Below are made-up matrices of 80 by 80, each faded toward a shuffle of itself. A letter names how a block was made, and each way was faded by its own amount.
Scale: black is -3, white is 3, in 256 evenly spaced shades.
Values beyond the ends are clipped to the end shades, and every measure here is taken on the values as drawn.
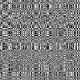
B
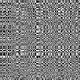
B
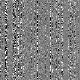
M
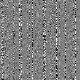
M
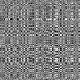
B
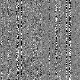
M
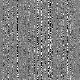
M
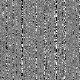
M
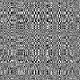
B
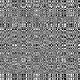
B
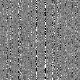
M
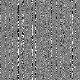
M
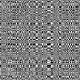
B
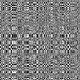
B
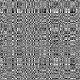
B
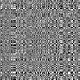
B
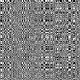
B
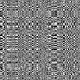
B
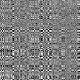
B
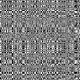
B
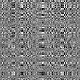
B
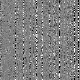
M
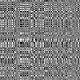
B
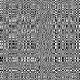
B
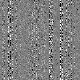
M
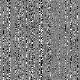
M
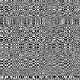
B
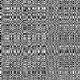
B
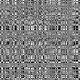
B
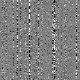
M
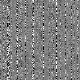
M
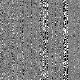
M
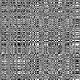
B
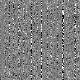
M
